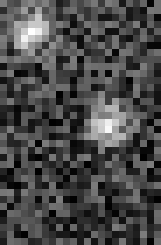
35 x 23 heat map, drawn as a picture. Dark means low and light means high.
No single row or column stands out from its neighbours. The halves do not mirror each other. The top left is the ninth with the highest average. Two bumps rise from the field. On average the colour sits 30% of the way up the scale.
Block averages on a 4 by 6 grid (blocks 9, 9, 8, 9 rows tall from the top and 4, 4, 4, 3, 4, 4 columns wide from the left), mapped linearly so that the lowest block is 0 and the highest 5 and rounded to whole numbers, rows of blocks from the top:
451111 | 010331 | 110230 | 110101
